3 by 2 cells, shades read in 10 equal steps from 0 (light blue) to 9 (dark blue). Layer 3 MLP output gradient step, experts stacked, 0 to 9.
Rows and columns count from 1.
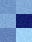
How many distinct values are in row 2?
2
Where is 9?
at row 2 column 2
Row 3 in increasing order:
0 4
